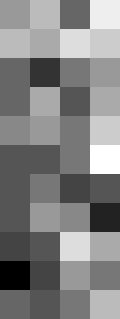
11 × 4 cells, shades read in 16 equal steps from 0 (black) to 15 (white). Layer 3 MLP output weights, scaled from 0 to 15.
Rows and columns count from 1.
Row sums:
40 46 25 31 36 32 21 24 32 20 29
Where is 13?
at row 2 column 3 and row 9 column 3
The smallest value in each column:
0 3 4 2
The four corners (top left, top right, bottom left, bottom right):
9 14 6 11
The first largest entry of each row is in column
4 3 4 2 4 4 2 2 3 3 4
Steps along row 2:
down up down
